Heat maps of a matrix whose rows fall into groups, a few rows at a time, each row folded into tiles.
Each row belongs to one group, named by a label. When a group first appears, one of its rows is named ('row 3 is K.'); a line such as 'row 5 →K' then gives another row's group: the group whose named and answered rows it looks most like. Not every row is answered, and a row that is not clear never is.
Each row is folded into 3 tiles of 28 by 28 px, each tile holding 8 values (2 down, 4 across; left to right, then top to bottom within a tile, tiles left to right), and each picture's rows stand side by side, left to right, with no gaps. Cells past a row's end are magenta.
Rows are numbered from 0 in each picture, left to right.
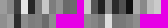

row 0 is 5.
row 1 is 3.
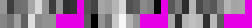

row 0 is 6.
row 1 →6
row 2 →3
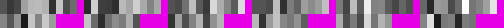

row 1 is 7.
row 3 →3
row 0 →6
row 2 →5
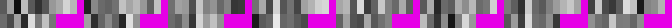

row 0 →3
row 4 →5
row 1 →7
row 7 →7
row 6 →3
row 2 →6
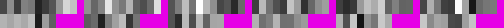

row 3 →7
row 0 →3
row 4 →6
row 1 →5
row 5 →7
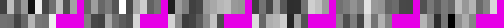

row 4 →6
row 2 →7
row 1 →7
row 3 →3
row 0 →7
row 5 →7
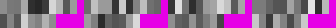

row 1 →7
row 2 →7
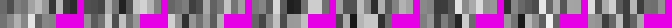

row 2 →7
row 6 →7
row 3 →3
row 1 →3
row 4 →5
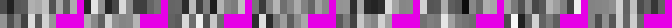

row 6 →5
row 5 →3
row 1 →7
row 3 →5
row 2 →3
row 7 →6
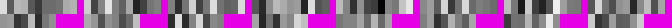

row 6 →3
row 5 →5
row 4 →3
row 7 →7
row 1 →5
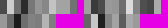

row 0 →7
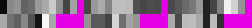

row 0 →7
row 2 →3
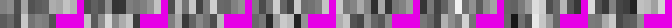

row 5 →7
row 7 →3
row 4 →5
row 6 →6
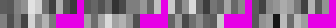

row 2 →5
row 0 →6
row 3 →6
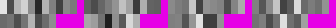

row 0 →5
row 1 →6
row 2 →5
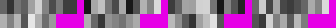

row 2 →6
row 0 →6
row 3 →3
